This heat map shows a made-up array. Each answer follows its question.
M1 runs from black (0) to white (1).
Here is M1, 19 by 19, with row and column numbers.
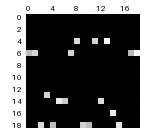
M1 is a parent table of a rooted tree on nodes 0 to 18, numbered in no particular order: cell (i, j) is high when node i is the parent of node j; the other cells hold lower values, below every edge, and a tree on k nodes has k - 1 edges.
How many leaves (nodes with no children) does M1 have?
13
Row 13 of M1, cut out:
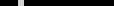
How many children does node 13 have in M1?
1
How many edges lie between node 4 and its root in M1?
4
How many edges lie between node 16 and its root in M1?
0
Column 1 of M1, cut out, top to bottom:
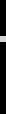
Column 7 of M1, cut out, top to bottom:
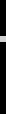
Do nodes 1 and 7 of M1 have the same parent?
yes
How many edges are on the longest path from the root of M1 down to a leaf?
6
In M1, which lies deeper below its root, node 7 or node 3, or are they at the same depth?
node 3
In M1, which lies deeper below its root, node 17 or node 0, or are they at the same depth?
the same depth
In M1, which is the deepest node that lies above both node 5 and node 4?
14
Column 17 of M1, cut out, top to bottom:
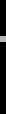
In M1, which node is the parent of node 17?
6
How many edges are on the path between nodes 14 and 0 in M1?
2
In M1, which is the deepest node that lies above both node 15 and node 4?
18
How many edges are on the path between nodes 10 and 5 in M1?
4
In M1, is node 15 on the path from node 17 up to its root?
no
